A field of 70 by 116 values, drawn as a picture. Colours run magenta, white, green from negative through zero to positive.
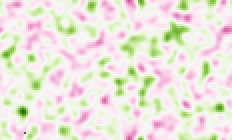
Grain: blotchy. Slope: none. Average level on the scale: 50%. Lone odd cells: 1, higher than its neighbours. Mirror symmetry: none.
